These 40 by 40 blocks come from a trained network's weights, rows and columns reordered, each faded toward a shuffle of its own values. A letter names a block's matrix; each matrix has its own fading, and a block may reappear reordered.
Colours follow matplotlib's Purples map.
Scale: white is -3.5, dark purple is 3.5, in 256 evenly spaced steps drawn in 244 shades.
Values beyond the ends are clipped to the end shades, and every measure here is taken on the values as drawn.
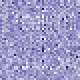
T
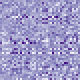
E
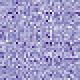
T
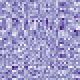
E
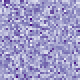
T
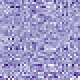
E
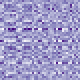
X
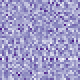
E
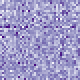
T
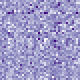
T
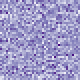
T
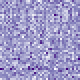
T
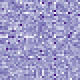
T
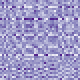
X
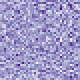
T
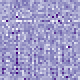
T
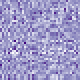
E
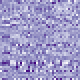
E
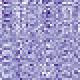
E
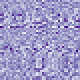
E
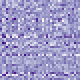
E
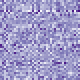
E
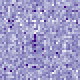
T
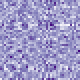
E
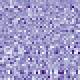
E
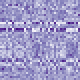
X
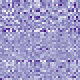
E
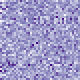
T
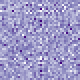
T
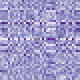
X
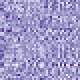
E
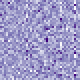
T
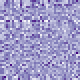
E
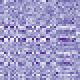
X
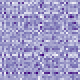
X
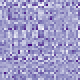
E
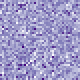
T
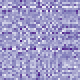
X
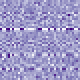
X
